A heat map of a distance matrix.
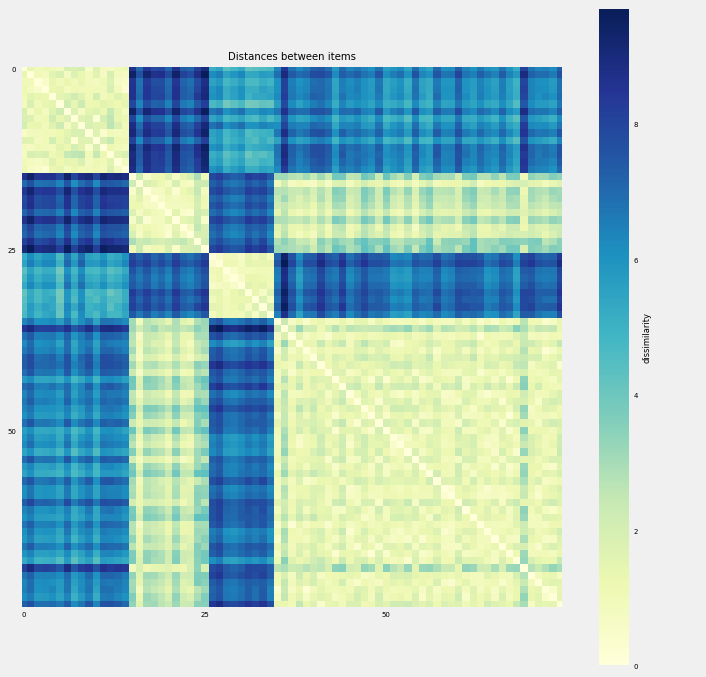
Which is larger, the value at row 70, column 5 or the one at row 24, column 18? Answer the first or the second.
the first
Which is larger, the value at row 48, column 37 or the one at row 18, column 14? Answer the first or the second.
the second
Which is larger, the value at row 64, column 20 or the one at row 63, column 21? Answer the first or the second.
the second
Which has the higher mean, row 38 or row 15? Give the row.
15
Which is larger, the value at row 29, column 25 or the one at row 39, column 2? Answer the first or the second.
the first
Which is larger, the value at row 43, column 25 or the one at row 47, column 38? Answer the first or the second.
the first
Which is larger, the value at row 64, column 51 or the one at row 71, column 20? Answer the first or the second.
the second
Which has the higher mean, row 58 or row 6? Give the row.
6
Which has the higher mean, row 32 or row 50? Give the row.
32
